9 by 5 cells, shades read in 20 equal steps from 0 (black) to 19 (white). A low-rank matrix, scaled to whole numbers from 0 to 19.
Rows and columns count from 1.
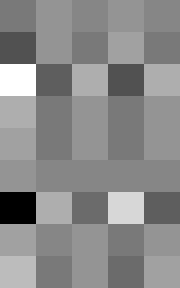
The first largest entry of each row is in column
2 4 1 1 1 1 4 1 1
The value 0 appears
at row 7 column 1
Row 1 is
9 11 10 11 10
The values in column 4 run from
6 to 16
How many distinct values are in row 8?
4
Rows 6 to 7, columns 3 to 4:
10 10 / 8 16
